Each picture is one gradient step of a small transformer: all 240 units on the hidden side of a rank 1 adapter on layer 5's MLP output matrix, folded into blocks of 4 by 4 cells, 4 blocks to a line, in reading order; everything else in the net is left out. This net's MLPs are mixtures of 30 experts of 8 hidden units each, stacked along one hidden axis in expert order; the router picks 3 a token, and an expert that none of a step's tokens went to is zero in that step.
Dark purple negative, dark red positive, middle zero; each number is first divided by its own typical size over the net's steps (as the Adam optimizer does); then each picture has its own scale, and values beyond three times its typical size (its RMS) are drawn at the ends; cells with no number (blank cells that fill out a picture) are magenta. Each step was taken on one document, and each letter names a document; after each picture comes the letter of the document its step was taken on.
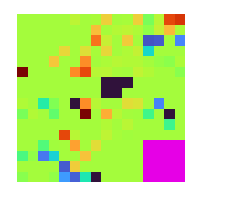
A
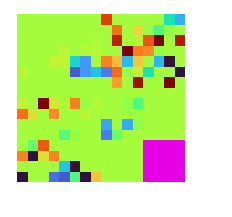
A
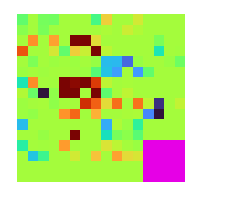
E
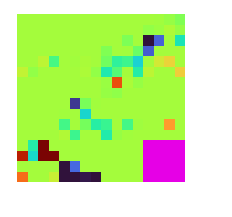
A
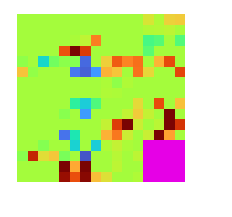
A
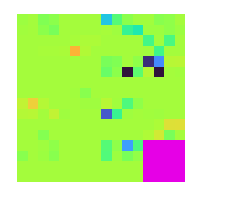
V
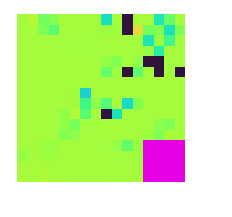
V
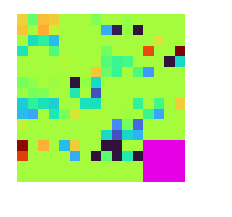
E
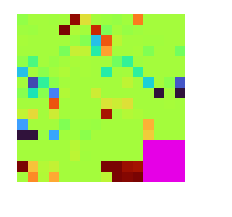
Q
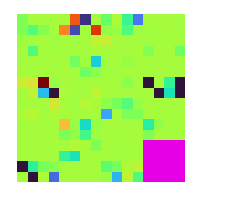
Q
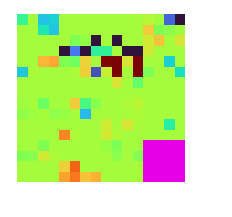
A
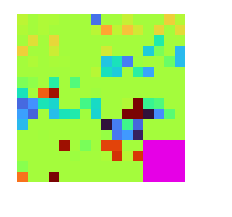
E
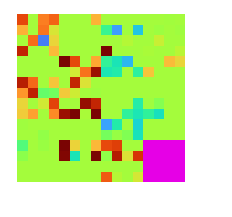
E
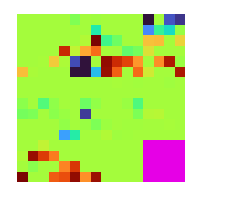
A
